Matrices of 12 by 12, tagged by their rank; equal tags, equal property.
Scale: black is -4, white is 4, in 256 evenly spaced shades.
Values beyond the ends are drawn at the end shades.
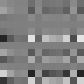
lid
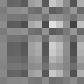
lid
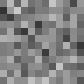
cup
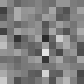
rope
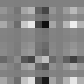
lid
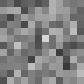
cup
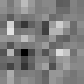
rope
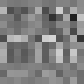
rope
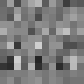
rope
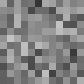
cup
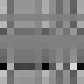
lid
